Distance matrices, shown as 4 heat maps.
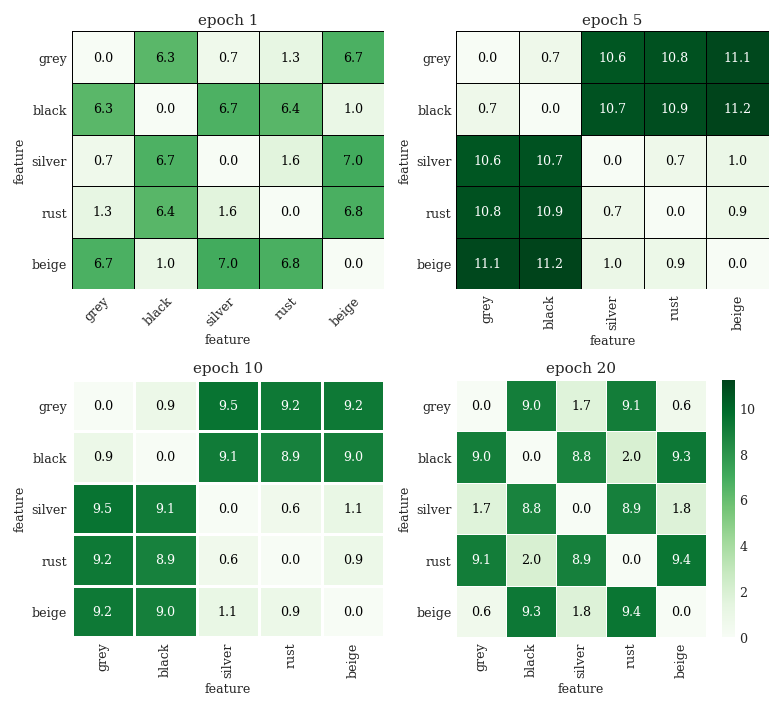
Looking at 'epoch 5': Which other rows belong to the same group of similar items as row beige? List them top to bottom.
silver, rust
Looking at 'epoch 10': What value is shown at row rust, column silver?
0.6
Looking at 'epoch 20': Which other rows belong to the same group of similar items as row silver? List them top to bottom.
grey, beige
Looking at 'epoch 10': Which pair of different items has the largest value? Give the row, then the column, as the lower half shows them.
silver, grey
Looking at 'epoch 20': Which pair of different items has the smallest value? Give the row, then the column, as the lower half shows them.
beige, grey
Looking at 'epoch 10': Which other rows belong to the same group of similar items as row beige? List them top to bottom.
silver, rust
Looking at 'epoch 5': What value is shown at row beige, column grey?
11.1
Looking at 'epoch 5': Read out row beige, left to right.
11.1 11.2 1.0 0.9 0.0
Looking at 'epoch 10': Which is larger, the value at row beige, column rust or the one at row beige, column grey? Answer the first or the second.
the second
